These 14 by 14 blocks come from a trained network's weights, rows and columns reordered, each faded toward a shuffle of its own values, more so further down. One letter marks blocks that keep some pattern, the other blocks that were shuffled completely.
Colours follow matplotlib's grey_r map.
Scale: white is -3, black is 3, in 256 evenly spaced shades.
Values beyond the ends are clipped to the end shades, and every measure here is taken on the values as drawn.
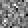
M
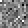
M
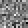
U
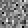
M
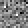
M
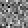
M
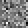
U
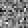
U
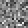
M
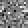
M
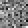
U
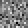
M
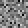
M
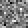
M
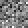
M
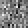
U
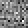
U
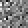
U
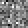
M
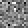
U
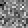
M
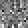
U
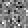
M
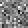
M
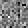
M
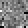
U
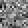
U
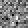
M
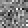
U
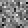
M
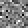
U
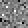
M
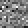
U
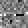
U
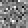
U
